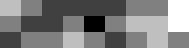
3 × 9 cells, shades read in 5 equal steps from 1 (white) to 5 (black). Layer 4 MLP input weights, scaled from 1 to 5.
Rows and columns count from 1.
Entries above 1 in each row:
8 8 9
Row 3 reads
4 3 3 2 3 4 3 2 3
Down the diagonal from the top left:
2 4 3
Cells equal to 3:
11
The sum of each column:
9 10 11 9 12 11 8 7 5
